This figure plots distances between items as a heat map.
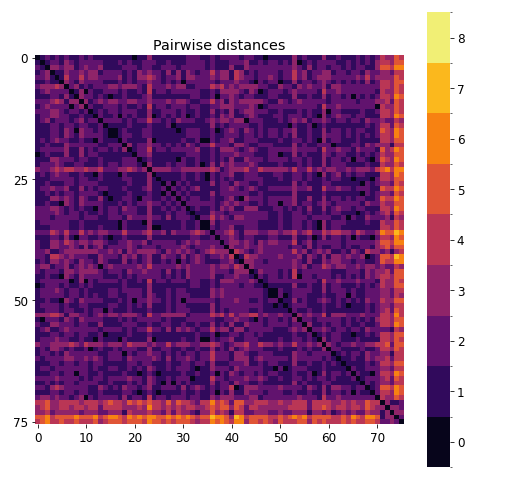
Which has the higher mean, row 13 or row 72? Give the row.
72
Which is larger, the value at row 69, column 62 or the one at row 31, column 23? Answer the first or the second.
the second
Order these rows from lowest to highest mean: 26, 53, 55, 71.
26, 55, 53, 71
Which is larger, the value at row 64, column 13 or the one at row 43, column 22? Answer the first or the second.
the second
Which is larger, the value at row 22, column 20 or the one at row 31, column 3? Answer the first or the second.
the second
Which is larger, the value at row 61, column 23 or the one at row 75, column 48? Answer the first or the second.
the second
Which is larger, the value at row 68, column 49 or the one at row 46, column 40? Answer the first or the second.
the second
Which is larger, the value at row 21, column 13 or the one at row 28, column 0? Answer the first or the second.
the first
